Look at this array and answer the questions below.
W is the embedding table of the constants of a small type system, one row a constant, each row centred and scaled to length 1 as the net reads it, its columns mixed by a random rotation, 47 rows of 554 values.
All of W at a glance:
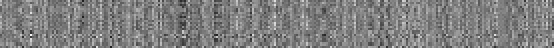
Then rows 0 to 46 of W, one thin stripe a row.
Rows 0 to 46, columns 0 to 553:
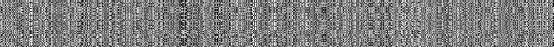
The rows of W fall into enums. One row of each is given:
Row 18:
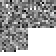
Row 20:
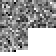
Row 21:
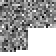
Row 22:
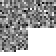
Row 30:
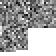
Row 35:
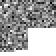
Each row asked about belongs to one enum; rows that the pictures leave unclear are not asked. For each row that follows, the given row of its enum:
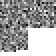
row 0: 22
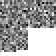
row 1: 22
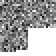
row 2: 21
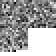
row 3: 20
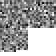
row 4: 22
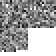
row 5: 18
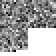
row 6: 20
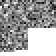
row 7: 35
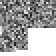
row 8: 30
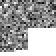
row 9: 35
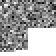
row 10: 35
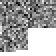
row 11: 30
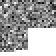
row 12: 35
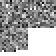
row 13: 18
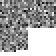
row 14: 22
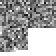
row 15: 30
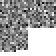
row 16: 22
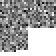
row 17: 22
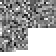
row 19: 30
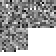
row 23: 18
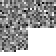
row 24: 22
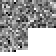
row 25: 20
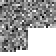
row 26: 21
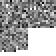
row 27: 18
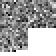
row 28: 20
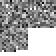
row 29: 18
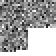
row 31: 21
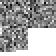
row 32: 30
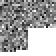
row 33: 21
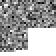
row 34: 35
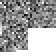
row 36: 30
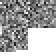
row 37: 30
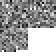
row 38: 18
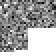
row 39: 35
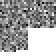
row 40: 22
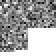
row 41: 35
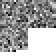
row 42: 20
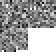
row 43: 18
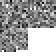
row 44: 18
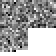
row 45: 20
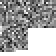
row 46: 30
